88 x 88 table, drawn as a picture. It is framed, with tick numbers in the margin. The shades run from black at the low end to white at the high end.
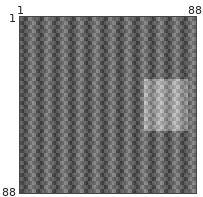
Odd patch: higher, in the middle right. Stripes: upright, repeating 11 times. Ninth with the highest average: middle right.
